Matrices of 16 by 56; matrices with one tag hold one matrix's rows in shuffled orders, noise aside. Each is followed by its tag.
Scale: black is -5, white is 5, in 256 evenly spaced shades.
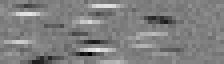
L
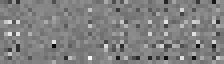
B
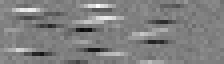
L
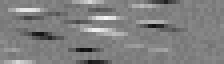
L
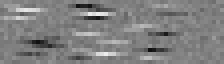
L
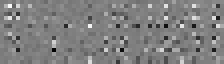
B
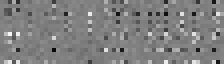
B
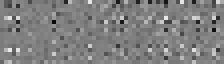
B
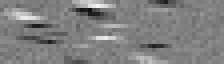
L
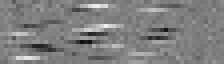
L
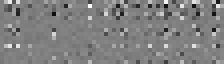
B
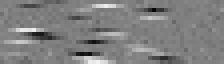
L
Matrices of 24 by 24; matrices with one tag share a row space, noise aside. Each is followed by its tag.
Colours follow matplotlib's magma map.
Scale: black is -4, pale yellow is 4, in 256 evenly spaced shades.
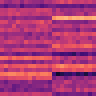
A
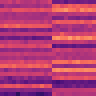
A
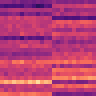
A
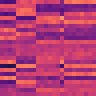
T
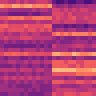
A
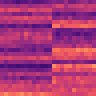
A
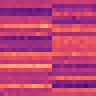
A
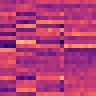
T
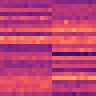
A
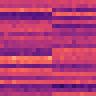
A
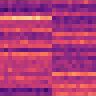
A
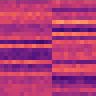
A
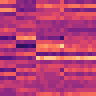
T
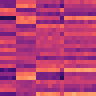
T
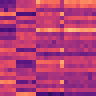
T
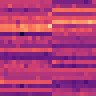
A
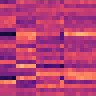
T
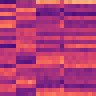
T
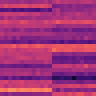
A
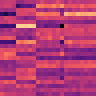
T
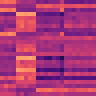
T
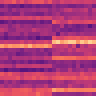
A
